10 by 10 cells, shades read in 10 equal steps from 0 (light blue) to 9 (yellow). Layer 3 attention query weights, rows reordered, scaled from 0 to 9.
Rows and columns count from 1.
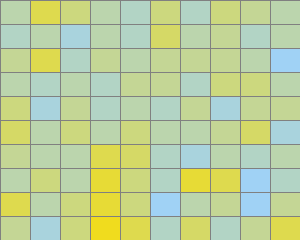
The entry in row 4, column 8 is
5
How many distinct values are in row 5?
5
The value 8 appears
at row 8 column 4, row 8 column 7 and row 9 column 4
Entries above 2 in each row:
8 6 8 7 6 9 7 7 8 7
